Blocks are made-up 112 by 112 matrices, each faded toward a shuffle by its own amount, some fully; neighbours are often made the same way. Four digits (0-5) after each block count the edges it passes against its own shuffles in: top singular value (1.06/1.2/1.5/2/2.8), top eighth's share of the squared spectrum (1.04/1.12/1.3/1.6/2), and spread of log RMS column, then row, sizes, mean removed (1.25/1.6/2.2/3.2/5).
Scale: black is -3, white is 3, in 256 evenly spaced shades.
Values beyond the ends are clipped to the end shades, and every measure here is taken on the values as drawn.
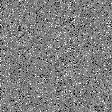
3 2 2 0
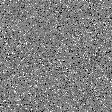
0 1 0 0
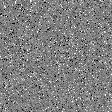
1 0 0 0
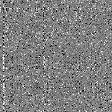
4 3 2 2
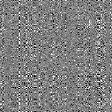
5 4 4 3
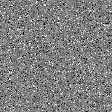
3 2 1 0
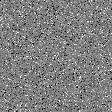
1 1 0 0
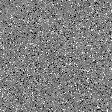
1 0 0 0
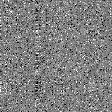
3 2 2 1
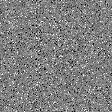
2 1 1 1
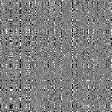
5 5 4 3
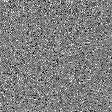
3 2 1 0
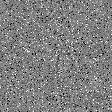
3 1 0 0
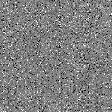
4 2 1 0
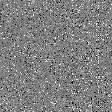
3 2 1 0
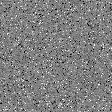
1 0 0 0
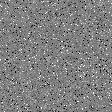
0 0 0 0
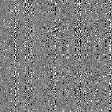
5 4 4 3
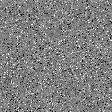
3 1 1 0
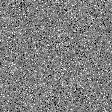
0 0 0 0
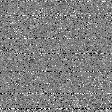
2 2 0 3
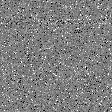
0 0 0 1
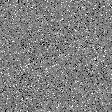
2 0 0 0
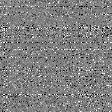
2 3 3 4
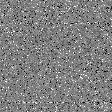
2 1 0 1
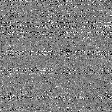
2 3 2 4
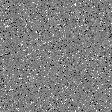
2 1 0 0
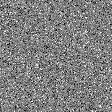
1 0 0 0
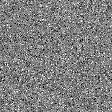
3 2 0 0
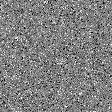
0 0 0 0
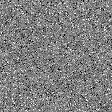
1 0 0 0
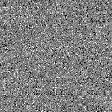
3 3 1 1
